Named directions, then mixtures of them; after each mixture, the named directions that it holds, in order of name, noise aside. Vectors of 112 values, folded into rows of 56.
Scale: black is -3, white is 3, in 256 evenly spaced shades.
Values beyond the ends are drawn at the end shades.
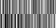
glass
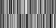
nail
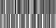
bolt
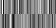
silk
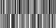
bolt, silk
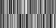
nail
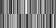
nail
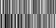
glass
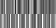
bolt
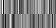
silk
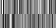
silk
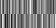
bolt, glass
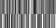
bolt, glass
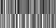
bolt, glass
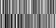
glass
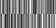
bolt, glass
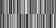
nail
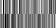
glass, silk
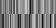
bolt, nail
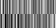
glass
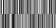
silk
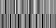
bolt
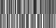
bolt, nail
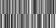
bolt, glass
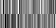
glass, silk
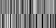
bolt, glass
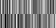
glass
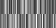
bolt, nail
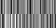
glass, nail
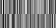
nail, silk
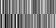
glass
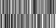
bolt, glass
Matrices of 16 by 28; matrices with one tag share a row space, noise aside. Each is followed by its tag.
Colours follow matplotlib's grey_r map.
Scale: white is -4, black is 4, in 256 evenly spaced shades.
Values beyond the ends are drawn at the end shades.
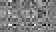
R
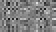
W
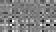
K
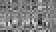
R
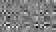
W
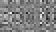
K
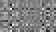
K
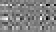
K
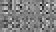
K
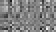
K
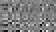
K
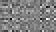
K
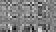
R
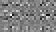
K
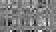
R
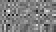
W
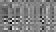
K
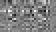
R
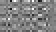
R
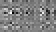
K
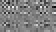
W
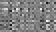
K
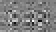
R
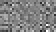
K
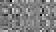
K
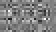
R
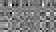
K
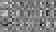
K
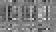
R
